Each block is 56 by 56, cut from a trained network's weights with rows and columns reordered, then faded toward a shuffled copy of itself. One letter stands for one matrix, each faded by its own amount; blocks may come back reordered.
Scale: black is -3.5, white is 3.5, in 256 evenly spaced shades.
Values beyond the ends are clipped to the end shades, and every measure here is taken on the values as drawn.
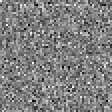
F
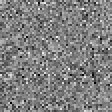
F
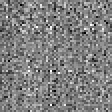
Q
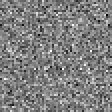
F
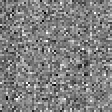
Q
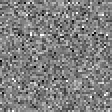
F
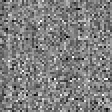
Q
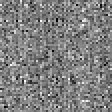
Q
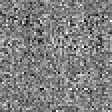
Q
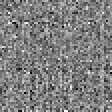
Q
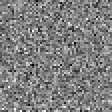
F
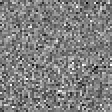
F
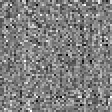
Q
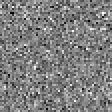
F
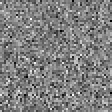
F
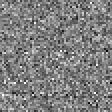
F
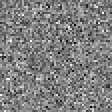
F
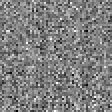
Q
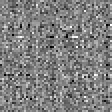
Q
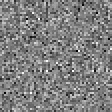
F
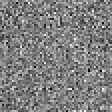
Q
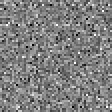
F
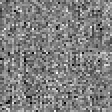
Q
